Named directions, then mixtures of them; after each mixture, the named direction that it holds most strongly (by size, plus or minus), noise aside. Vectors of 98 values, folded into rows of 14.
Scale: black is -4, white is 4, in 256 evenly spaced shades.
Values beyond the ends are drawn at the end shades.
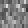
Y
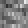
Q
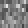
Y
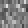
Y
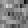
Q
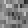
Q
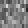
Y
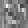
Q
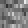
Q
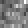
Q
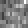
Q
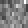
Y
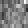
Y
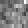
Q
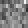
Y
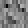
Y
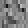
Y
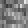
Q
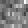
Q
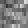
Q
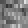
Q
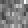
Q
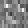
Y
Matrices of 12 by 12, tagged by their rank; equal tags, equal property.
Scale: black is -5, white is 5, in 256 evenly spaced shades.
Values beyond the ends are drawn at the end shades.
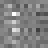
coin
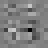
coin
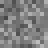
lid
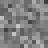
lid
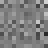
coin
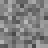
lid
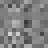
coin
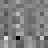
coin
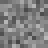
lid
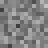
lid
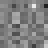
coin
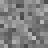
lid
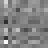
coin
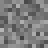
lid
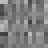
coin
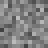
lid
